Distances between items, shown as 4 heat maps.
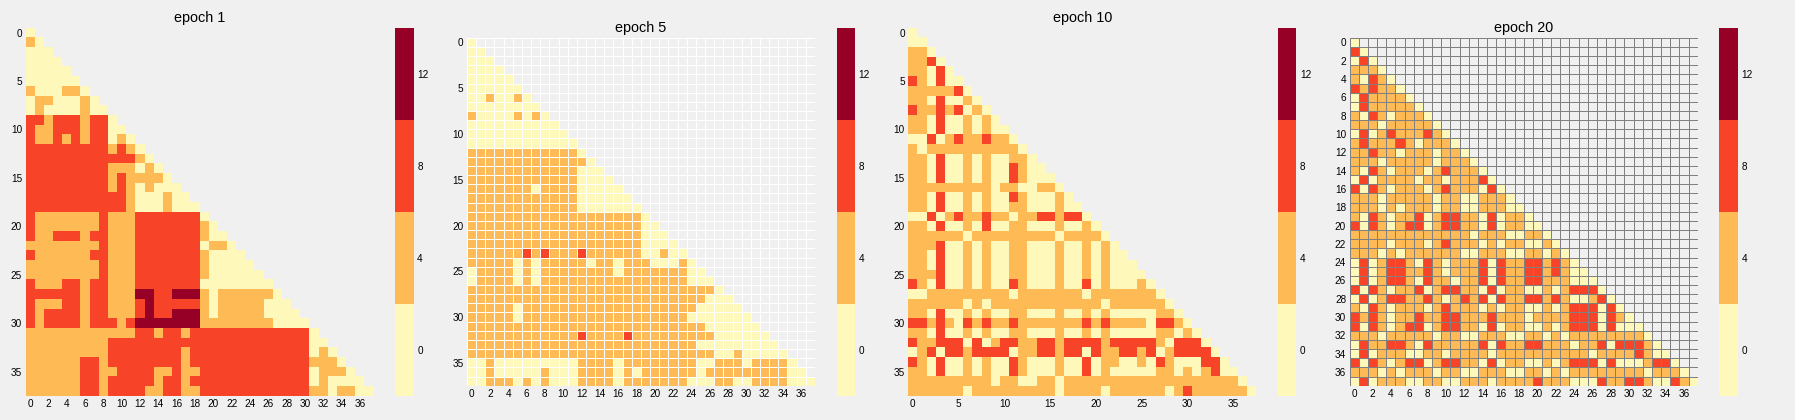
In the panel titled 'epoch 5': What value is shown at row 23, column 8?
8
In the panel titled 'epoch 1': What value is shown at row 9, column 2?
4
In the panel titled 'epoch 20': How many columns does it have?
38
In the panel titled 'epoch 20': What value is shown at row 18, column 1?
4
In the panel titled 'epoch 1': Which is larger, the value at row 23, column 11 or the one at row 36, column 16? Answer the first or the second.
the second
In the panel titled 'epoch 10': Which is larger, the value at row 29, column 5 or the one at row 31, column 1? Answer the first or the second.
the second
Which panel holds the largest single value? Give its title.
epoch 1
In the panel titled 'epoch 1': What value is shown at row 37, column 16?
8
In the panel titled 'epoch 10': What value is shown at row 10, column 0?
4
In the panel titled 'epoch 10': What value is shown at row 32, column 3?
8
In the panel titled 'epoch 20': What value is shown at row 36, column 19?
4
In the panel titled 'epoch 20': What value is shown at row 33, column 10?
4
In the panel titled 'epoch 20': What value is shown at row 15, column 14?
8
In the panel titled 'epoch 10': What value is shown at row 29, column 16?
4
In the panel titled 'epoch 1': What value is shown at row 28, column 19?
4
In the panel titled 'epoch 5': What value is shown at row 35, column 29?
4
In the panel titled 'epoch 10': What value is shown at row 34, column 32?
8
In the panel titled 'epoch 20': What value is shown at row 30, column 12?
4
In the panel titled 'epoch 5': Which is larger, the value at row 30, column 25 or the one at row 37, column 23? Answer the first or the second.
the second
